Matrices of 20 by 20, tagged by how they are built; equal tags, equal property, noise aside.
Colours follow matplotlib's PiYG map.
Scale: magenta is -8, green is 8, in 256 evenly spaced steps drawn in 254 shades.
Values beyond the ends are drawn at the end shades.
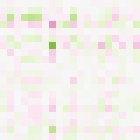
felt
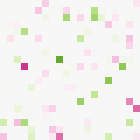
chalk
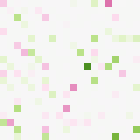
chalk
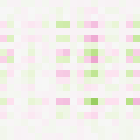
felt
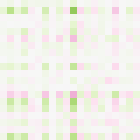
felt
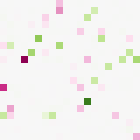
chalk
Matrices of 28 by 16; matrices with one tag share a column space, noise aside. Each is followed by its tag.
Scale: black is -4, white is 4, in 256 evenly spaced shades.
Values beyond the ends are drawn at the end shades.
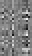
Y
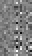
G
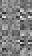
Y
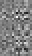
Y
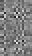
Y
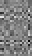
Y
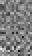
G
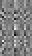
Y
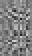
Y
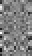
G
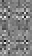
Y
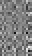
G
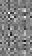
Y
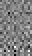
G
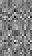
Y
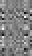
Y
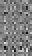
G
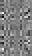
Y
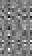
Y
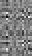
Y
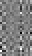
G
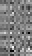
G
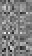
G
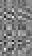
Y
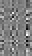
Y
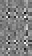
Y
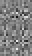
Y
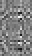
Y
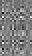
Y
